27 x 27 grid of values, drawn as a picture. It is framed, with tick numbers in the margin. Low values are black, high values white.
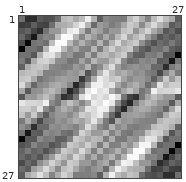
The grain runs diagonally up to the right. The ninth with the highest average is the centre. On average the colour sits 60% of the way up the scale. A half turn leaves it unchanged.
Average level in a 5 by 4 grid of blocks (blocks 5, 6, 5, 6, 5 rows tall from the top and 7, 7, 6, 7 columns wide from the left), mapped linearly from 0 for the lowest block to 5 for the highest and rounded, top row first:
0 5 4 2 | 3 3 4 1 | 4 4 3 4 | 1 4 2 3 | 2 4 5 0
